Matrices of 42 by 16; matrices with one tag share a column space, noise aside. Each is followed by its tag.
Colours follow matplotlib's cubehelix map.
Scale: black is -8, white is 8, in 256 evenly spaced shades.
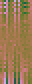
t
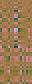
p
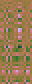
p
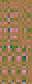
p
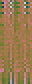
t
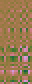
p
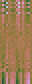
t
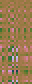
p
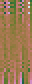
t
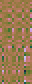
p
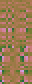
p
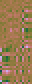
p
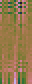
t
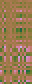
p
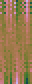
t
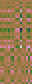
p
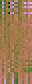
t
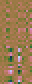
p
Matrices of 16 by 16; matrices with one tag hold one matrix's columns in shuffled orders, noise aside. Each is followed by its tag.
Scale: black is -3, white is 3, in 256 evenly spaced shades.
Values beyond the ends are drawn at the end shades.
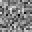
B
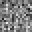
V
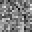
V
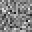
B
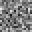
B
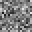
B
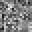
V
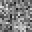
V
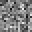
V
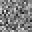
B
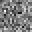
B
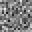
B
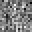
V
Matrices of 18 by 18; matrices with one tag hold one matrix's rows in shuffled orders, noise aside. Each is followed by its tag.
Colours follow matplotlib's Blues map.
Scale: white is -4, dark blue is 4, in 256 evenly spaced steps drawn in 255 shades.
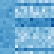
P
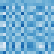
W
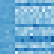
P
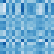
W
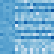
P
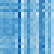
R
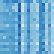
R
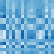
W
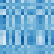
W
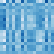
W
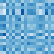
W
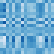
W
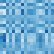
W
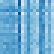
R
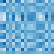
W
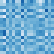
W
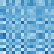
W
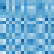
W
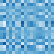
W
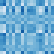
W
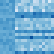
P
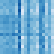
R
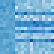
P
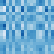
W
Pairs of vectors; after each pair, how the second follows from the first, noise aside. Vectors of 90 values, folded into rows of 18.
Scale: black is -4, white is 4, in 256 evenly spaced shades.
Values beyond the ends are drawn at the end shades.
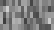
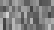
wrapped around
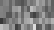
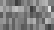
wrapped around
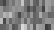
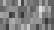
wrapped around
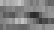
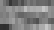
wrapped around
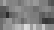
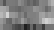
negated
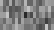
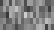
negated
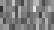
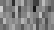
negated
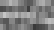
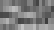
wrapped around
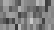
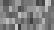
negated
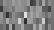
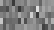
wrapped around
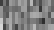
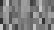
sign-scrambled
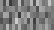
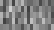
wrapped around
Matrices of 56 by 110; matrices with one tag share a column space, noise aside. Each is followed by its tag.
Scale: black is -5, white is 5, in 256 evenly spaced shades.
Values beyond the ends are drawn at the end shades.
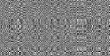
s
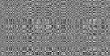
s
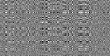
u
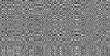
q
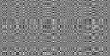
s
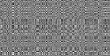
s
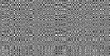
q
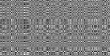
s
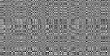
s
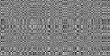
s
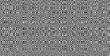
u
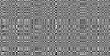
s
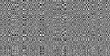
q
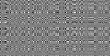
u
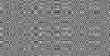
u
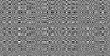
u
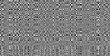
q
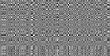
q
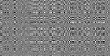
u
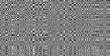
q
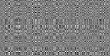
s
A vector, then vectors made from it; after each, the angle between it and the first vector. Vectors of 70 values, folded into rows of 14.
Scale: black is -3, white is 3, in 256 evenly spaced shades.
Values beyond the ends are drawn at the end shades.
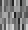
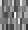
nearly opposite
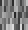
nearly parallel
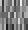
nearly opposite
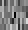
partly aligned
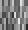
nearly opposite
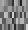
partly aligned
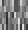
nearly opposite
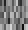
partly aligned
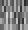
partly aligned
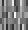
nearly opposite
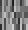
nearly parallel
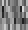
orthogonal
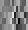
partly aligned
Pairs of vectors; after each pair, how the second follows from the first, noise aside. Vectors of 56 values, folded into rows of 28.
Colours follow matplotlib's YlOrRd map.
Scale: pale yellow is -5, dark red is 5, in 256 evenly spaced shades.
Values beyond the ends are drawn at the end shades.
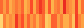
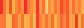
wrapped around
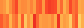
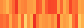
copied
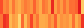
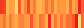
wrapped around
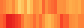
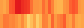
wrapped around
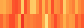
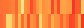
wrapped around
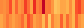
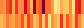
scaled up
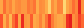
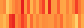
wrapped around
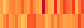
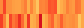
reversed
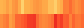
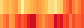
scaled up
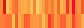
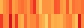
reversed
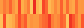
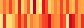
scaled up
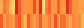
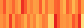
wrapped around
